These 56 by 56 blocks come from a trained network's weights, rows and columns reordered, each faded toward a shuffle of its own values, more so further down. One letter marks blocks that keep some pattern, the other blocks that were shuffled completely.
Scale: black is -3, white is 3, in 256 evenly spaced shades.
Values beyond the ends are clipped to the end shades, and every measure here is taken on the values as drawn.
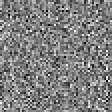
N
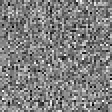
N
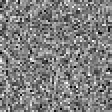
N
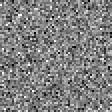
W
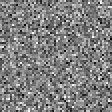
W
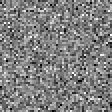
W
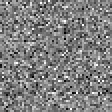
N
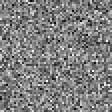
W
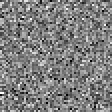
N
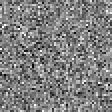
N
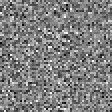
N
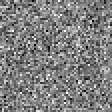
W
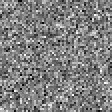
W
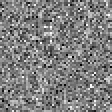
N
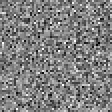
N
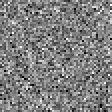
W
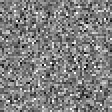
W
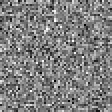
N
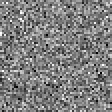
W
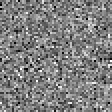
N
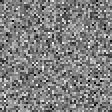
N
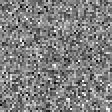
N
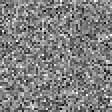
W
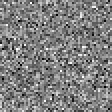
W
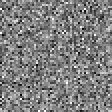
N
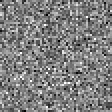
N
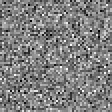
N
